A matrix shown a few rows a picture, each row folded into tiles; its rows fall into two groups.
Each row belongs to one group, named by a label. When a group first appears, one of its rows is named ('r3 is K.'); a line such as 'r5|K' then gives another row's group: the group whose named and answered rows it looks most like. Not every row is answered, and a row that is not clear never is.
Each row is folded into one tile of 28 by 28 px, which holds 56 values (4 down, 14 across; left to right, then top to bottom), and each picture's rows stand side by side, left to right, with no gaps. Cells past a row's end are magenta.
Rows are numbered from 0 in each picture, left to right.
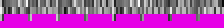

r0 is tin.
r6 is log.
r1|log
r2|tin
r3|log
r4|tin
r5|log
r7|log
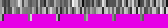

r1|log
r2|tin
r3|log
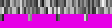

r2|log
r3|tin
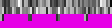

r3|tin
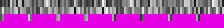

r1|tin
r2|log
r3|log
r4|tin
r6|tin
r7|tin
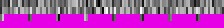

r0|log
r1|log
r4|log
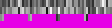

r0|log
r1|log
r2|log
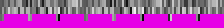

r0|log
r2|tin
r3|log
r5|tin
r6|log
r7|tin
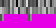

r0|log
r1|log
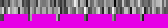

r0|log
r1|log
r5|tin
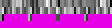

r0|tin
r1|tin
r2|log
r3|tin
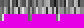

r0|log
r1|log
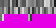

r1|tin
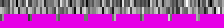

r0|log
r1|log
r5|log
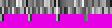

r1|tin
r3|log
